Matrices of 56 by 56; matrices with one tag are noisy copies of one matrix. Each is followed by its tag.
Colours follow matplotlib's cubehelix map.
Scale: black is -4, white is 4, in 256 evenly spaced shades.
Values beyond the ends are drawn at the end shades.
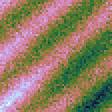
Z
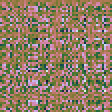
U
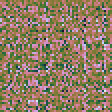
U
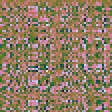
U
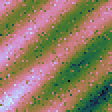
Z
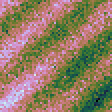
Z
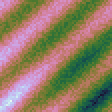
Z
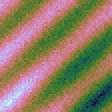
Z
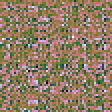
U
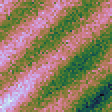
Z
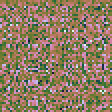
U
